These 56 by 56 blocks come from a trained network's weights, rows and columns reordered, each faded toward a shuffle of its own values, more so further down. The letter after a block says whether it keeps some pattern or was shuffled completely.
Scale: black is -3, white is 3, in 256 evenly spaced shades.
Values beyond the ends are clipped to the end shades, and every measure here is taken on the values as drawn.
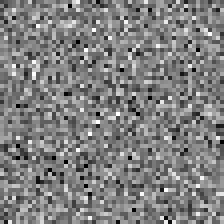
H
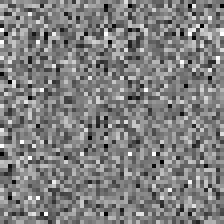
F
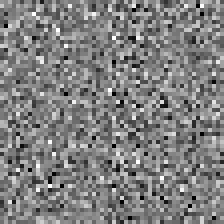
F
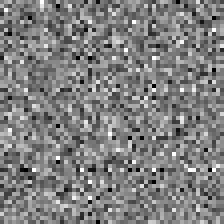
F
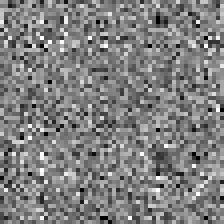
F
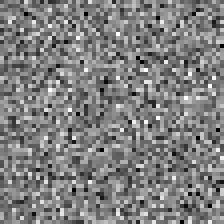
H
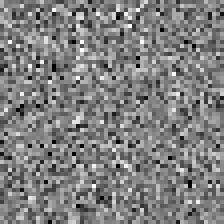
F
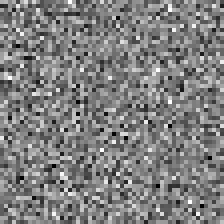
H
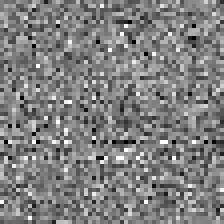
F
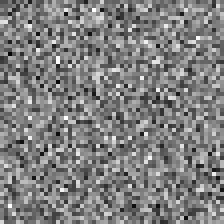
H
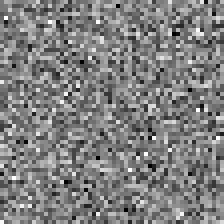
H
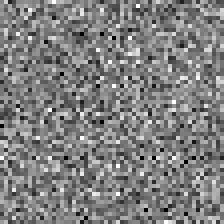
F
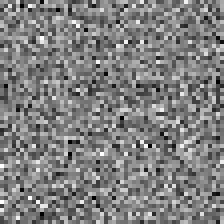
F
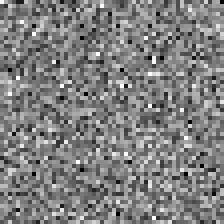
H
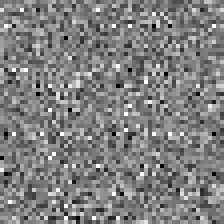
F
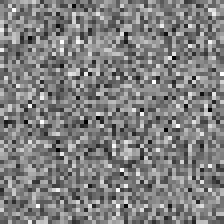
F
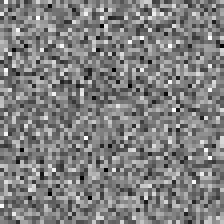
H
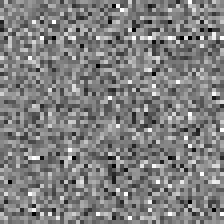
F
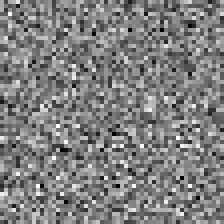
F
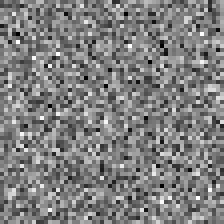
H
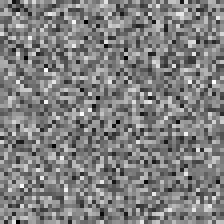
H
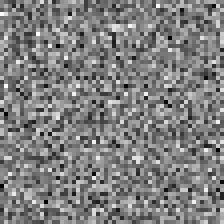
F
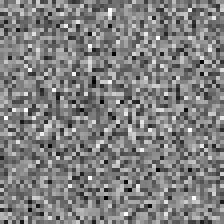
H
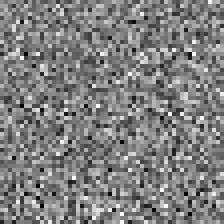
F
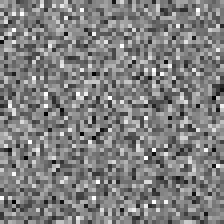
H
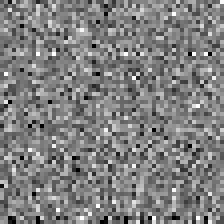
F
